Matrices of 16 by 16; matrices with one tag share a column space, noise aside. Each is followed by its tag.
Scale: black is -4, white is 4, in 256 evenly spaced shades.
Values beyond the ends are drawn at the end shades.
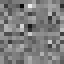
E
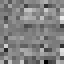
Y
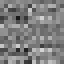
Y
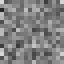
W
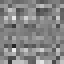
Y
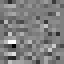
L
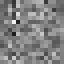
W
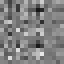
W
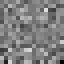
Y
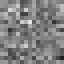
W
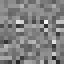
L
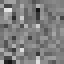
Y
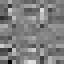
Y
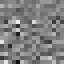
L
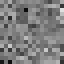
Y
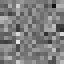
E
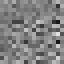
L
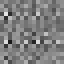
E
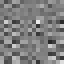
L
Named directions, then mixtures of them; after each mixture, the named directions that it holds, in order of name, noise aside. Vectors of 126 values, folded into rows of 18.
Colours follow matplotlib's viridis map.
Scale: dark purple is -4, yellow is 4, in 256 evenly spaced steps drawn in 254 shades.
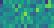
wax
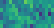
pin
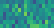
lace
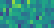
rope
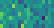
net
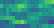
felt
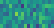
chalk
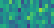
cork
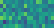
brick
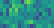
pin, rope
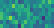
felt, net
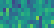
rope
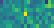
lace, wax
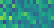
brick, net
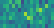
brick, cork, wax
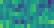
felt, wax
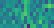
chalk, lace, wax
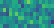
chalk, pin, rope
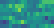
felt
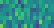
chalk, net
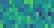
pin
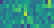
felt, lace, wax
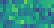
felt, pin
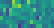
rope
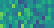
net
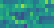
chalk, felt, wax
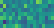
brick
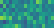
brick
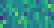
brick, chalk, pin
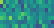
brick, chalk, net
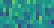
chalk, rope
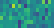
net, rope, wax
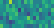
cork, pin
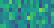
cork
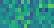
chalk, cork, wax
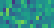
felt, rope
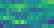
felt
